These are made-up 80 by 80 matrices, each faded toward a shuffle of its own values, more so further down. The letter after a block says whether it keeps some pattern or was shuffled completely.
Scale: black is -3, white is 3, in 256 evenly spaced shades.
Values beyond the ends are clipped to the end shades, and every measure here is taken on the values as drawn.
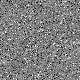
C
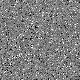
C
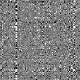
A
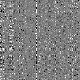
A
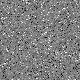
C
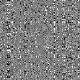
A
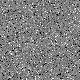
C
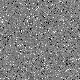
C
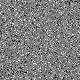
C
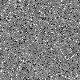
C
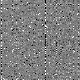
A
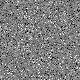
C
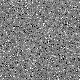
C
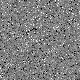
C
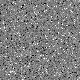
C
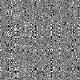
A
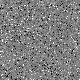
C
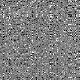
A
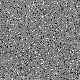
C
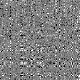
A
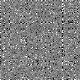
A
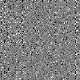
A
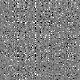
A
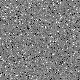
C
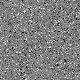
C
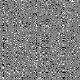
A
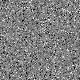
C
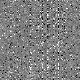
A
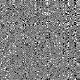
A
